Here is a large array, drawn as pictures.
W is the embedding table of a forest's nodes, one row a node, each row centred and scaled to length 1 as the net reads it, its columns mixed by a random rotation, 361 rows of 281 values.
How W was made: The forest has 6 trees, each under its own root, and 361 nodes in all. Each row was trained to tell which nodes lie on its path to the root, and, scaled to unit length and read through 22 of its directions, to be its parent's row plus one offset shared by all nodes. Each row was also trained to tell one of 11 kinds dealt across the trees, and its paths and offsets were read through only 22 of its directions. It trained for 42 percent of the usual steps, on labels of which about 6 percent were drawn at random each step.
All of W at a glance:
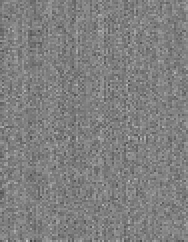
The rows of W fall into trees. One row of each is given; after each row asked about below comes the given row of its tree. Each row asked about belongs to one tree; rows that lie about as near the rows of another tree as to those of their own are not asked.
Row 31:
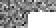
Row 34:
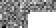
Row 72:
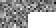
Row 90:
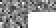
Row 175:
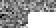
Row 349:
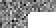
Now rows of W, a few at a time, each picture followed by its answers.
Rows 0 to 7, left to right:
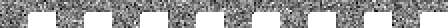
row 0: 175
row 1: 349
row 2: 349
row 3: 175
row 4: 349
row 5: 90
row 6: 175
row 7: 349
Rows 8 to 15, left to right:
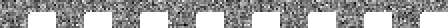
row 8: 349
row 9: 349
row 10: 90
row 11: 90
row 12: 349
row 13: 175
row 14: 34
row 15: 175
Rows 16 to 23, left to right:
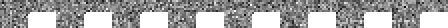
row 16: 349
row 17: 349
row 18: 31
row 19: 72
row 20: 349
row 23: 31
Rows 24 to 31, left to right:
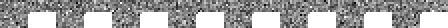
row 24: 72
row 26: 90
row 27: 31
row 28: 72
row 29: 175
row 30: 34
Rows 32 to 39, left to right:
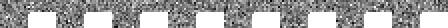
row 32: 72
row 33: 175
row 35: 90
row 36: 349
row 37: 72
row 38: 34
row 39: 34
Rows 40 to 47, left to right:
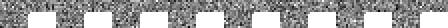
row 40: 34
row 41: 90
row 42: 90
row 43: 349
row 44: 72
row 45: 31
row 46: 349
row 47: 72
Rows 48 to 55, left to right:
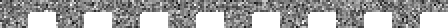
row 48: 34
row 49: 175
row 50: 34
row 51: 349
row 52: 31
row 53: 349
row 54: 72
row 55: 175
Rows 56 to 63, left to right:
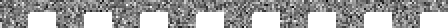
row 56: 34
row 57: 31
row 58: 34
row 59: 175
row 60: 34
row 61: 31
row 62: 175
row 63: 31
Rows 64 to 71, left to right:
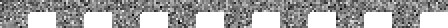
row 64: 349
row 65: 31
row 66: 349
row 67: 175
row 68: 34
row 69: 175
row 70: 31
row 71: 175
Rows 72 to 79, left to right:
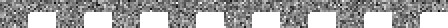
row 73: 90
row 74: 72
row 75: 34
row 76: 349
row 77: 90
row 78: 90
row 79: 31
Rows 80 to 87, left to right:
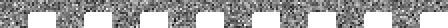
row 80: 72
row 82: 90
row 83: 90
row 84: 34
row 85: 175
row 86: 34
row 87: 349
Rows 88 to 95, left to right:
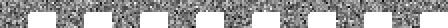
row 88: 34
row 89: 72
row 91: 72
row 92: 175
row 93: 175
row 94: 31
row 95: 72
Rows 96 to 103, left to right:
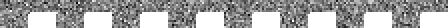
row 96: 349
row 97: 31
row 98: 175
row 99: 90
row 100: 175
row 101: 175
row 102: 175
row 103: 90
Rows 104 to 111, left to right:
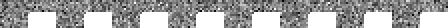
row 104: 349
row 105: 72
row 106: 31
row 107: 349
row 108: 349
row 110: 34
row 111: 175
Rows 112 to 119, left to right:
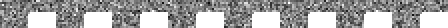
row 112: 175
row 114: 72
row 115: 90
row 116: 34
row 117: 72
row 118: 72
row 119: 175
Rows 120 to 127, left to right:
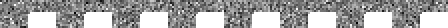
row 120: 72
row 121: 31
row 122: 175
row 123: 349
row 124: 34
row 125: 90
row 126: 72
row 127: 90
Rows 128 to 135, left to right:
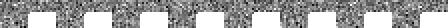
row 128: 72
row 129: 349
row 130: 349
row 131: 72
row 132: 349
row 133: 175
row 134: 349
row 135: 72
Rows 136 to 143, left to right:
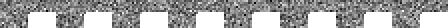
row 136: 72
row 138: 31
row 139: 34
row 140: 31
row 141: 31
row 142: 31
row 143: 349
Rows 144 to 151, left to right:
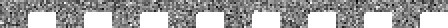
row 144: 90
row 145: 90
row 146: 349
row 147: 72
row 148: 34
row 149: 34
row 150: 175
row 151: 90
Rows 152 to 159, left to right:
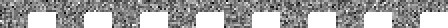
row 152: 31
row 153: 31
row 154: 349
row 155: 349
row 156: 72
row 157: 34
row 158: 349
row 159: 34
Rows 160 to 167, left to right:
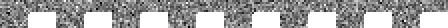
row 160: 31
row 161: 72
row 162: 31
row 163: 175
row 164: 349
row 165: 175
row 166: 349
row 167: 175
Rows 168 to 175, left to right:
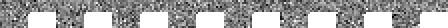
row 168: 349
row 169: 72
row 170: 175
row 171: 72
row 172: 90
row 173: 31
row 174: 31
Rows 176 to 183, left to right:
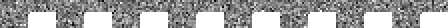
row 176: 349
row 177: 175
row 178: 90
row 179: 349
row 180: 72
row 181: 349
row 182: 175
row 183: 90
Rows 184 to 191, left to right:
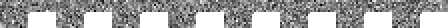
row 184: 175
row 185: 175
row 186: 175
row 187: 175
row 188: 175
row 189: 72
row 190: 175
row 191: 34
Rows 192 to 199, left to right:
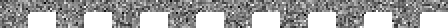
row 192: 349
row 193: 72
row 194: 90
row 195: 31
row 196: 349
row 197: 34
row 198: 349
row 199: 34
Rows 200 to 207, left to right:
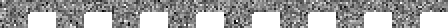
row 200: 34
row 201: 72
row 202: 175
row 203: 349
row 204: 175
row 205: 175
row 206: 175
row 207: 72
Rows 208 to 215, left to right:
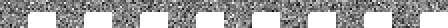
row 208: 34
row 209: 34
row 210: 90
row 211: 34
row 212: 72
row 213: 34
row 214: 175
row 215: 175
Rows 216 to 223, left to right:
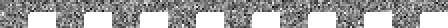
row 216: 349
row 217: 31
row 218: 175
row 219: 72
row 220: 175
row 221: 349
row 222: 349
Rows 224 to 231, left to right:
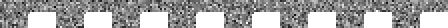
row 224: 349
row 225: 72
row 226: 349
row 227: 175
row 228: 31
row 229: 31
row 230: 72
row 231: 90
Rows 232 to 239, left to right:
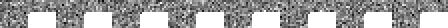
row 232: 31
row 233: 175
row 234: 349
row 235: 31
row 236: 349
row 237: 31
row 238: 34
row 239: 31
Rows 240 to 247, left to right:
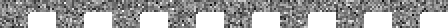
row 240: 349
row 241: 34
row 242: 349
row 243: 34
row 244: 34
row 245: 349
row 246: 31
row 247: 31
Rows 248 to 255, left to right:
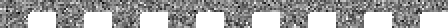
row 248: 34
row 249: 175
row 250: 90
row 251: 72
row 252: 90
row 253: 72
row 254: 72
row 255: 72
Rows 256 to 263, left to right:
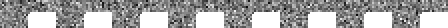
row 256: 90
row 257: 34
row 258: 349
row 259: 349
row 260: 349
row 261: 72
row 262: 31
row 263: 31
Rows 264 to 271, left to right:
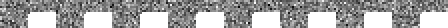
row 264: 34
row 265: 349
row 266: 31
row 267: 34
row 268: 90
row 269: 31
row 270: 90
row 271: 175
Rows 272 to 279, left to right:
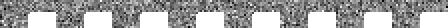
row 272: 31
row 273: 90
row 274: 175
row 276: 349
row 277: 90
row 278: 349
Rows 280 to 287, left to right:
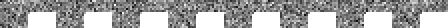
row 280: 31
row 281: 175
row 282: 31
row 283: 72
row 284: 31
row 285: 175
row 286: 349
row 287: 72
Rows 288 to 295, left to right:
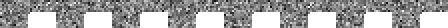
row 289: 31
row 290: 31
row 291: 349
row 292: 31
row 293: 72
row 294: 72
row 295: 31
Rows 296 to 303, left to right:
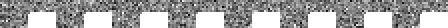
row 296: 31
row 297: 31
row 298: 349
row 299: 349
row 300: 175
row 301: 72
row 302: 72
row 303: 34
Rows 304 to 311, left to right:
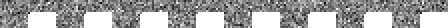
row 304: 349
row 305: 349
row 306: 90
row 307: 72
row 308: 90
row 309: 72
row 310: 175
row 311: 72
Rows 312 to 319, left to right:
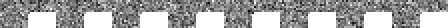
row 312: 349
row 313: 90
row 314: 175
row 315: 90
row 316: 72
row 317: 72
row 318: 72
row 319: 175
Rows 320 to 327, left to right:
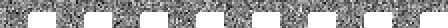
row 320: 34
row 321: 175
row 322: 34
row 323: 175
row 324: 349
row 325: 349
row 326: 90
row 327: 34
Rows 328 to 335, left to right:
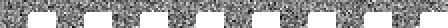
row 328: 175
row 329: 349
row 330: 349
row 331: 175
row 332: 72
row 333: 175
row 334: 175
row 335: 349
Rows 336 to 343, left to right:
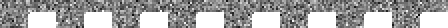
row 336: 349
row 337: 90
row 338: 175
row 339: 31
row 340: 31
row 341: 175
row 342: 349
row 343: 349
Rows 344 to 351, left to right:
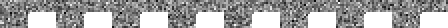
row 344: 90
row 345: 31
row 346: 72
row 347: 175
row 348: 175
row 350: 72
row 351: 31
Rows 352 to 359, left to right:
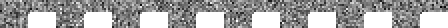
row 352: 34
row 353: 34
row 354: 72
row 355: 90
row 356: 175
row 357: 72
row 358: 175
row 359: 72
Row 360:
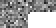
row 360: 31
